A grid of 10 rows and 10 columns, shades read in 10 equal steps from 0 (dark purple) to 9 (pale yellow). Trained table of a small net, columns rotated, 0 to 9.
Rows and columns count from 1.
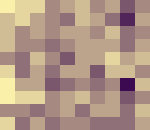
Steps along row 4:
down same down up up same same down up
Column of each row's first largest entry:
1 2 1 1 8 1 1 1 10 1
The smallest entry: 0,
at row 7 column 9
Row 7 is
9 6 6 3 4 5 4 5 0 7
